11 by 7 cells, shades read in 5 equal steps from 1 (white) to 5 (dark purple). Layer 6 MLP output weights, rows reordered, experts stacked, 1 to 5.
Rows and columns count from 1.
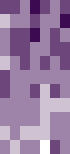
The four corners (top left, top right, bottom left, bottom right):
4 4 3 3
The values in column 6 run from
2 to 4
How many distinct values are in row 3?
3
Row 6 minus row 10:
2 0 1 1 1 0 0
